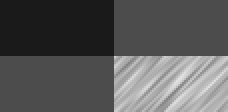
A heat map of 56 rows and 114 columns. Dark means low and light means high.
It is made of 2 by 2 panels. Panel 1,1: very low, flat. Panel 1,2: low, flat. Panel 2,1: low, flat. Panel 2,2: high, slanting up to the right.
